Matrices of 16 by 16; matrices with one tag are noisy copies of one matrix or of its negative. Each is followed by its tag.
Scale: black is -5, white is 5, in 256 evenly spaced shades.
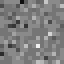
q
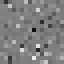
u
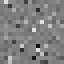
u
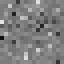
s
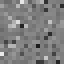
q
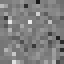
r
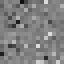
q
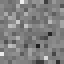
q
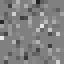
s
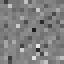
u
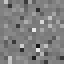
u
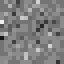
s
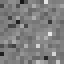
q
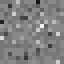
s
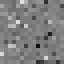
q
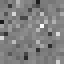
s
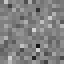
u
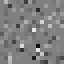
u
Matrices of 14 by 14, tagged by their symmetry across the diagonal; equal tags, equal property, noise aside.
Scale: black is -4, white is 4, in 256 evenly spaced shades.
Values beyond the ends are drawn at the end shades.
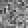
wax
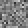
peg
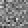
wax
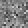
peg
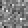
wax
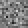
wax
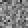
wax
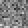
wax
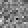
wax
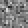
peg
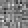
peg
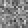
wax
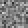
peg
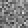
peg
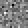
peg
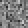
wax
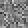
peg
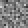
peg
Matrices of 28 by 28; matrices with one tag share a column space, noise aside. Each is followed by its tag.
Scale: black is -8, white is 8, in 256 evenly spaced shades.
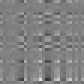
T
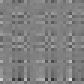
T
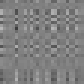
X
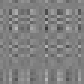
X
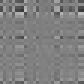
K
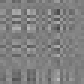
X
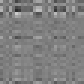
K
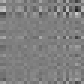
K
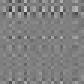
K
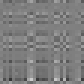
T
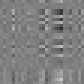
X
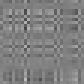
X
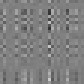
X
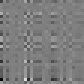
T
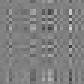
X
